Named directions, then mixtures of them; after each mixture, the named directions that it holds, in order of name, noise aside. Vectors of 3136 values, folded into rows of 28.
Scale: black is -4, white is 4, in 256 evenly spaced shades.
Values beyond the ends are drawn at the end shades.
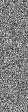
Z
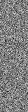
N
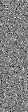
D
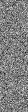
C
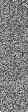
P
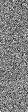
N, P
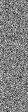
D, N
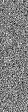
D, Z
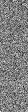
P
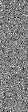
D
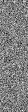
D, Z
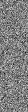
C, Z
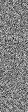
N, P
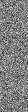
C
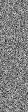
N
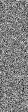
C, D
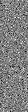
D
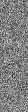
Z
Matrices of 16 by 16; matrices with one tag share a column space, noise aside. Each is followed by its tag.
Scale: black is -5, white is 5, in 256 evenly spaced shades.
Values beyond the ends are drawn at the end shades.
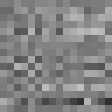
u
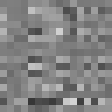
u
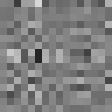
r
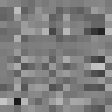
u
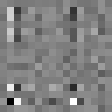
u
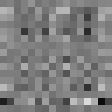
u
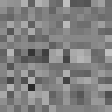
r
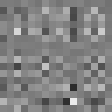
u
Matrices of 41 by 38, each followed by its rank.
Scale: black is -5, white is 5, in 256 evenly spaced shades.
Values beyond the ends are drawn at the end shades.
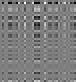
one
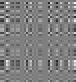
one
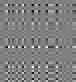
one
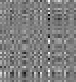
two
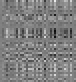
two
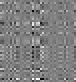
two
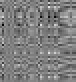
two
